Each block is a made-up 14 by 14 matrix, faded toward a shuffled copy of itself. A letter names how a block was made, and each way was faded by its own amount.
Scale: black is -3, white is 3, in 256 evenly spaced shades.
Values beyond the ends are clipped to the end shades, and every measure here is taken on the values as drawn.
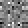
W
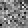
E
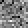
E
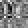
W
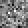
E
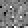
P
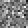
E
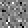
P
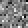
E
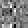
W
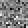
E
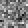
E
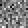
E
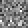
E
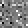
P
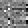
W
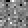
P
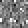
E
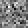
E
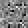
P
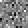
P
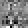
W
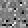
P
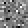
P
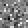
P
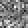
E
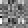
W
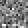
E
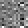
W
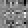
W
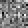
E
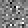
P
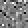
P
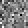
E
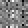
W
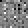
P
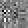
W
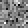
E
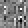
W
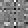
W
